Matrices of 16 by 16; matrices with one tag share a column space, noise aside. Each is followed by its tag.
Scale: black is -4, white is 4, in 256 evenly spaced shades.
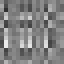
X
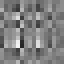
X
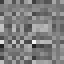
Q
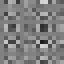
Q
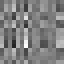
X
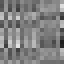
X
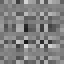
Q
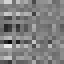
Q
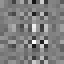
Q
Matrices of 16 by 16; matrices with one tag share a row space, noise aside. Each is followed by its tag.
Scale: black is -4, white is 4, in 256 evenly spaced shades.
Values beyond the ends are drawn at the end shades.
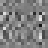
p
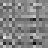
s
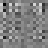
p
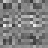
s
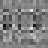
s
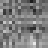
s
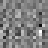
p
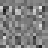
p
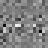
p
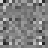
p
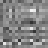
s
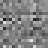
s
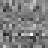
s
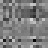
s
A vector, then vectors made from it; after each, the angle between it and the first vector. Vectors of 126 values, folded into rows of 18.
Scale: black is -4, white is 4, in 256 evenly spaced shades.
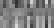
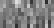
nearly opposite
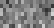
orthogonal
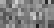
partly opposed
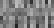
nearly opposite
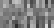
nearly opposite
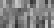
nearly opposite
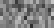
partly aligned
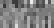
nearly parallel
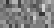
orthogonal
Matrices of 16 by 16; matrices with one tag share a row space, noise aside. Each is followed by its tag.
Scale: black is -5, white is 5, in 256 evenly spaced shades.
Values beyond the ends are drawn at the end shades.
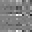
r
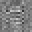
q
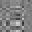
q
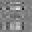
q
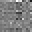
r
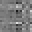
r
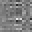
r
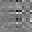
r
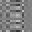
q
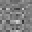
q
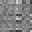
r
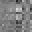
r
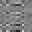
q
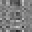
q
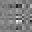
r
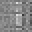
r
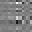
r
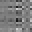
r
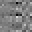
r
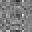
q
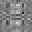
q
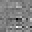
r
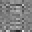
q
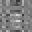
q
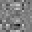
q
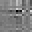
r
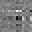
r
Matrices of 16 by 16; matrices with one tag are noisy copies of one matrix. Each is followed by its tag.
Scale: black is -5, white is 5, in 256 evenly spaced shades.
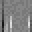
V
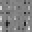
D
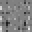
D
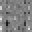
D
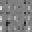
D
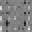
D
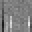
V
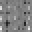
D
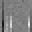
V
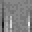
V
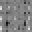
D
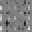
D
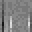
V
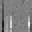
V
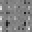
D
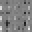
D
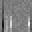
V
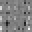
D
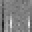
V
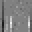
V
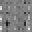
D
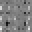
D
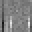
V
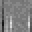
V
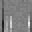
V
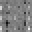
D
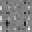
D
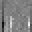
V
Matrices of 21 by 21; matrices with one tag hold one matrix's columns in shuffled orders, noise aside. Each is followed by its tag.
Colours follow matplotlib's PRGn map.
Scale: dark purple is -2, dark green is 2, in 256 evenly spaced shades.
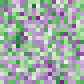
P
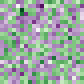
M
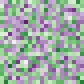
M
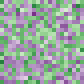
P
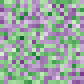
M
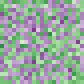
M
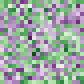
M
